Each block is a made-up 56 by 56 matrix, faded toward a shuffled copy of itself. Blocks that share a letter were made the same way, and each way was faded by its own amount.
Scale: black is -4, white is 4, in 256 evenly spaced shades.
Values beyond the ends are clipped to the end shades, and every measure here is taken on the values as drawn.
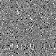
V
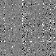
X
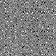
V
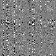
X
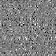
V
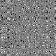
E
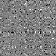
E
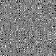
E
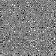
V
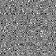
E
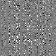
X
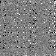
X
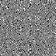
V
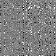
X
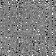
X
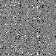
X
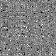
V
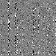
X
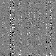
X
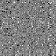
E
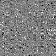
V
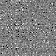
V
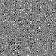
V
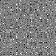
E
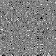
V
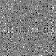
E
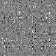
X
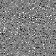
V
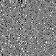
V
